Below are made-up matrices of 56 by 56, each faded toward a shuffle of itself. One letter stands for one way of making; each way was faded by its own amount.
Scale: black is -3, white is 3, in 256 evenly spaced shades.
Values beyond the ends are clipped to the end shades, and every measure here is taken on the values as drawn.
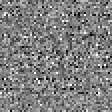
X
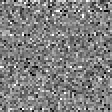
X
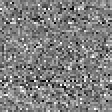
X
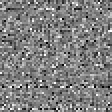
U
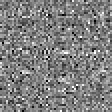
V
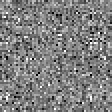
V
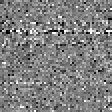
X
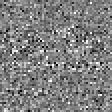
X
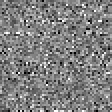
X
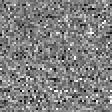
X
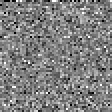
X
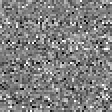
X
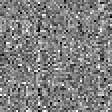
V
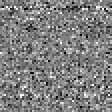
X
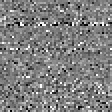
U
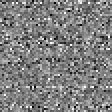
X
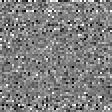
U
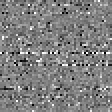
U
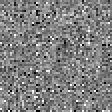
V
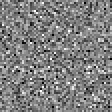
V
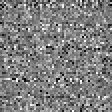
X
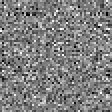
V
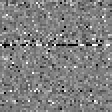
U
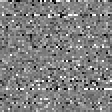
U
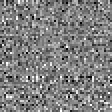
V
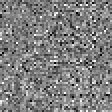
V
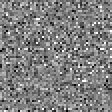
X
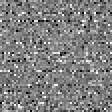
U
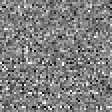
X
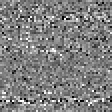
X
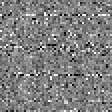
U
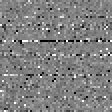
U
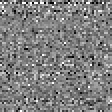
X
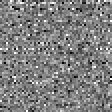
X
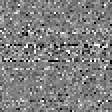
U
